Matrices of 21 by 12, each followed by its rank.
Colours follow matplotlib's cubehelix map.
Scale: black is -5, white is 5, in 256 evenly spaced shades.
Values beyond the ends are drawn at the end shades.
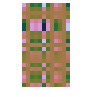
one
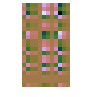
one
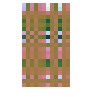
one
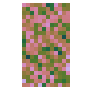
full rank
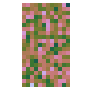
full rank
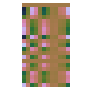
one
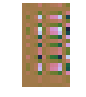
one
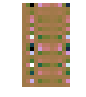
one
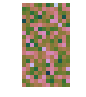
full rank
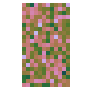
full rank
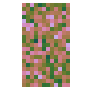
full rank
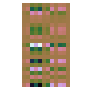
one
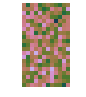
full rank
